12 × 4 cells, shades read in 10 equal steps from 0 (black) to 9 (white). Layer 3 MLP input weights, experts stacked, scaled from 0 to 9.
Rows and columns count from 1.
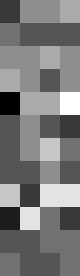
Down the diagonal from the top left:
2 3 6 5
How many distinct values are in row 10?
4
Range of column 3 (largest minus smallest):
5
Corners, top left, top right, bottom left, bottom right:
2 6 4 4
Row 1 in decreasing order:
6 5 5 2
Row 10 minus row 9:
-6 6 -4 -6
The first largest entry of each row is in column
4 1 3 1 4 2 3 3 3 2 3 1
